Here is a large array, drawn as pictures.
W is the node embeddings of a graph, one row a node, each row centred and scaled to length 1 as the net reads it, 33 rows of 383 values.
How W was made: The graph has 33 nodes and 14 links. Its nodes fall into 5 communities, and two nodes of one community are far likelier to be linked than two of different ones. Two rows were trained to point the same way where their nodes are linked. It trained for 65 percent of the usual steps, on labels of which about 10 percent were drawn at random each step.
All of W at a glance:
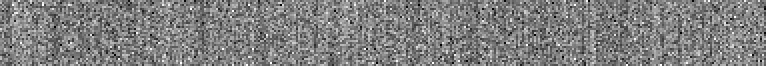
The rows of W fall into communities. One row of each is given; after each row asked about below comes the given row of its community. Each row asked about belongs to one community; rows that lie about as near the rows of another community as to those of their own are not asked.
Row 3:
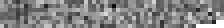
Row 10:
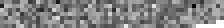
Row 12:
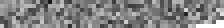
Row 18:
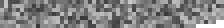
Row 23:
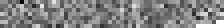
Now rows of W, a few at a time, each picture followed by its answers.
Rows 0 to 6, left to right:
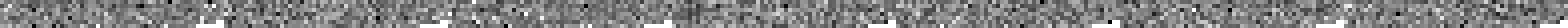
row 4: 12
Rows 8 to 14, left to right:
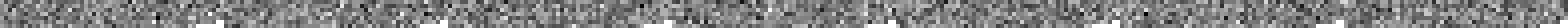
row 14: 3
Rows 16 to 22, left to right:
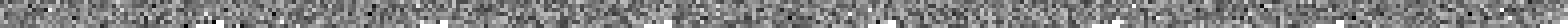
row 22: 18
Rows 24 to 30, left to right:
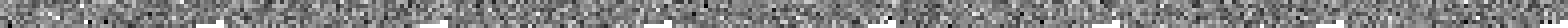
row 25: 10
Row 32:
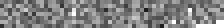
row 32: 23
